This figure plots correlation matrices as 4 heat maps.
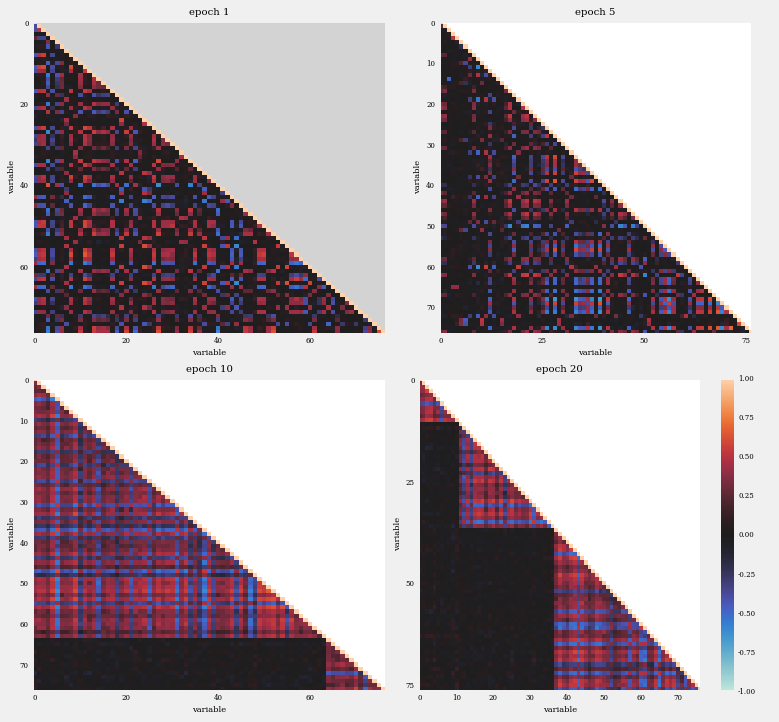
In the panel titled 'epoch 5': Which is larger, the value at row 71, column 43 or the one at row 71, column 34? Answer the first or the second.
the first
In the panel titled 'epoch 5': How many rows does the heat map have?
77
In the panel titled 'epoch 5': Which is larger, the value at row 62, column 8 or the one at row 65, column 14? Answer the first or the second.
the first
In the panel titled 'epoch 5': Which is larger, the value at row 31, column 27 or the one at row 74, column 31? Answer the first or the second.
the first
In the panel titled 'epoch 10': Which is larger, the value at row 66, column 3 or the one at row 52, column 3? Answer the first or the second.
the second
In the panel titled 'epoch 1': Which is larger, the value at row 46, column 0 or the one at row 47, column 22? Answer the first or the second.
the first
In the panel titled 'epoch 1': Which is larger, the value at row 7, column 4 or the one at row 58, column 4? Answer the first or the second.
the first
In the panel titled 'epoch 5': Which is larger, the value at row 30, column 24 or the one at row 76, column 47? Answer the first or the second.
the second
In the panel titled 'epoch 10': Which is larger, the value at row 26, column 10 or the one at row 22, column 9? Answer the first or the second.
the second
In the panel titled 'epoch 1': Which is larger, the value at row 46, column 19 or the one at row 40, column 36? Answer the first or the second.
the first
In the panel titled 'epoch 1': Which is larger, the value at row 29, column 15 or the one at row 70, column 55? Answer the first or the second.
the second
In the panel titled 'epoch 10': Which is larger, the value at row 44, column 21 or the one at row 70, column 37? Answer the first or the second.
the first
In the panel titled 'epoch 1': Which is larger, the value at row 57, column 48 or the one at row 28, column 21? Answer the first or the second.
the second
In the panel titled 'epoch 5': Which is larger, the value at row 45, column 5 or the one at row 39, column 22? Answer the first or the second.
the first
